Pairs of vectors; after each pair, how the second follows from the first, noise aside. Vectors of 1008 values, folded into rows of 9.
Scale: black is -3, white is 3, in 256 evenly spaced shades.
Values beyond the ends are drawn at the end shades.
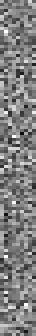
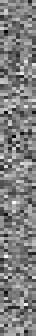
sign-scrambled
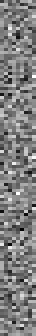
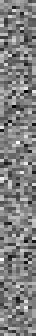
reversed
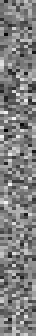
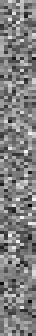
reversed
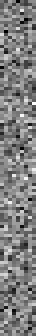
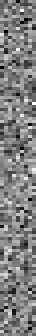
copied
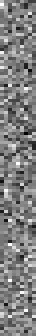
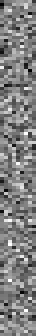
sign-scrambled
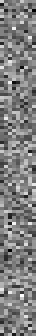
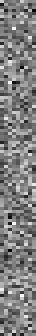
copied
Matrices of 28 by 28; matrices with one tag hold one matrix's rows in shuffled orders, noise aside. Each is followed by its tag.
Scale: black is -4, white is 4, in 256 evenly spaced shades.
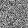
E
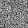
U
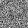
E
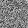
E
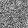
E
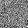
U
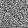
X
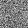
X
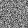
U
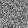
E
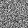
U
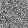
X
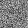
E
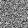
X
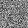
E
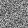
X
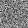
X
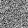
X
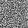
E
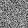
U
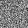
U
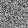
X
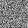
E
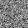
X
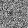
E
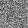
E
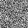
X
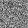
E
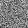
X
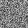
U
